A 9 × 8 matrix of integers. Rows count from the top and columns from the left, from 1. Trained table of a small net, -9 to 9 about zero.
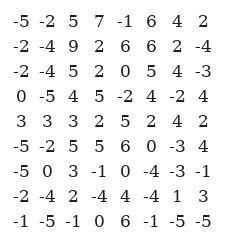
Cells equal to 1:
1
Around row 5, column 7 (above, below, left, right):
-2 -3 2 2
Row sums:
16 15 7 8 24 10 -11 -4 -12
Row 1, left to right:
-5 -2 5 7 -1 6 4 2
